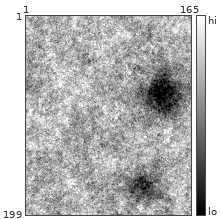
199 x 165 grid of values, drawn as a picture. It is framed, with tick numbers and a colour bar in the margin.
Histogram: skewed, a long tail of low values. Ninth with the lowest average: middle right. Dips: two. Odd rows or columns: none. Grain: blotchy. Mirror symmetry: none.
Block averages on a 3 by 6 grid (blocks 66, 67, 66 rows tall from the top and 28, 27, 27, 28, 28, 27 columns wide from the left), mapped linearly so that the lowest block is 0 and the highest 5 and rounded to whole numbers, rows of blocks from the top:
4 5 5 4 3 4 | 5 5 4 4 0 1 | 4 4 4 3 1 5
